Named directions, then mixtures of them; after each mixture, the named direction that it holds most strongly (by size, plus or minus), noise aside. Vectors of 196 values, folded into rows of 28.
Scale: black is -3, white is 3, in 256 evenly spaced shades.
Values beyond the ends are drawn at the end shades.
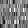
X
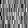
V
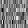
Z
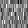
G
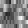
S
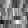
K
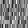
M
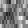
S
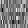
Z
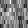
S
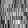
V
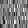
X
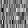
Z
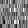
X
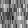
S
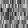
M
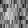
S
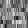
K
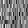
M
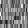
V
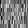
V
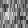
S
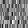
M
